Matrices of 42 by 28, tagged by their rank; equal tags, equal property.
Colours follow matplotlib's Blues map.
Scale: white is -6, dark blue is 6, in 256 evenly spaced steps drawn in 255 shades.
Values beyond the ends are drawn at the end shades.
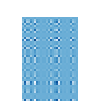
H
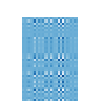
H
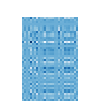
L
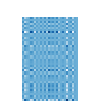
H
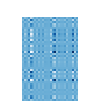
H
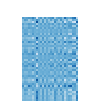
L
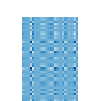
H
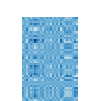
L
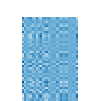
L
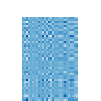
L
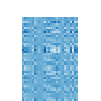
L
